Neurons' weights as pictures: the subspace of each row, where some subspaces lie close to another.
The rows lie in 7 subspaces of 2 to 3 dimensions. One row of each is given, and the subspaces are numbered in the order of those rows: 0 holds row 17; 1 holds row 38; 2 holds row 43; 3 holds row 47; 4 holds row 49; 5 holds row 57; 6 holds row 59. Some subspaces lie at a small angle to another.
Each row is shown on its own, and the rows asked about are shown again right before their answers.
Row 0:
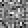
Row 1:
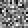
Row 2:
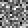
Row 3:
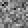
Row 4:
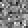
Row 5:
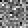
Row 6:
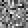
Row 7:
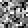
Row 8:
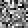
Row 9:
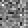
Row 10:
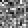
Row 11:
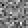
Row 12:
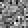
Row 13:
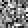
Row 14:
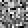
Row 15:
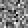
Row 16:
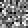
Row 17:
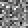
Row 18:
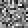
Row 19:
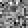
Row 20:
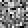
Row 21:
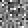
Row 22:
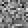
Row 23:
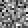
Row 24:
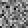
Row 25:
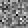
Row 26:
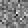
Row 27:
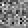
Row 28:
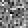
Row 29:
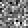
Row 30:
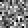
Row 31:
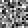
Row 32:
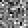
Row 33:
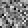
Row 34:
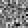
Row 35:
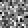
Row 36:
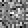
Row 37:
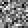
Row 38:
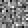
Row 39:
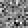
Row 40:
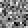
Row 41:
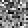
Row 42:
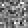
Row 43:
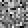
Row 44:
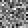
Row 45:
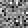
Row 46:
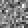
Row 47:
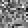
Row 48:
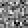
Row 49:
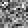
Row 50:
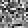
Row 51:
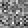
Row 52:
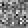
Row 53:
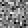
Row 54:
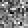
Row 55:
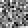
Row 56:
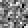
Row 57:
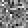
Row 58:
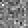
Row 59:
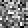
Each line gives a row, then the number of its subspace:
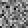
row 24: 0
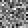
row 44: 0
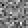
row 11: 0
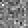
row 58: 2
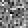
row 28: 5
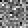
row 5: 0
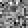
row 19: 6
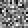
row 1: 5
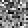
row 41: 6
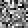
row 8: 5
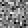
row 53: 5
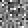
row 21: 1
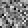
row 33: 0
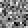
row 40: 1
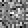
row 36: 0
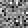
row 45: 5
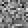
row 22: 3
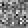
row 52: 4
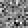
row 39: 2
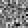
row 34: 3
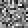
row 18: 5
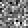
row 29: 2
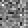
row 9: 6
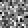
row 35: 6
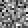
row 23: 6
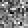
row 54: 3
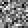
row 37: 4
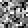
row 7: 4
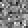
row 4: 1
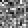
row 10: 6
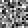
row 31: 1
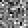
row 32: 2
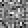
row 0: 0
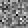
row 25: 4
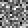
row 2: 0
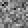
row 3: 4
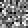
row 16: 1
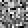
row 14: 2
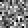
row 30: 6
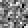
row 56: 1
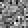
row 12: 6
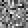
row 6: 5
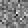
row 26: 4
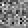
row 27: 4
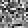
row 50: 3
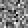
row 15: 3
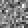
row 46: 1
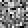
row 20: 2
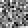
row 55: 1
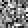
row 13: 3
